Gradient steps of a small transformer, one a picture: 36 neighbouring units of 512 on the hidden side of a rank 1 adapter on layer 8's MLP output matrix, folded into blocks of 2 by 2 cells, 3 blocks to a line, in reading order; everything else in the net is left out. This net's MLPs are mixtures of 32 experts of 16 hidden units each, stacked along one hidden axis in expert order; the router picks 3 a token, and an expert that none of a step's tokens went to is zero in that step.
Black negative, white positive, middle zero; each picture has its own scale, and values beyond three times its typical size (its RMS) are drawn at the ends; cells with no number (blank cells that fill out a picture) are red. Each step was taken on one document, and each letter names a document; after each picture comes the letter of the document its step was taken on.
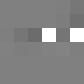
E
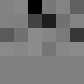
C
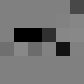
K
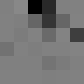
C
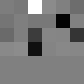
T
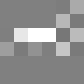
K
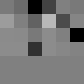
T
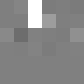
C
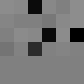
E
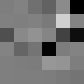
T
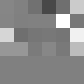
T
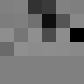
C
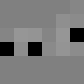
E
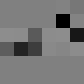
T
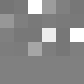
E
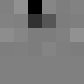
C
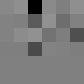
T
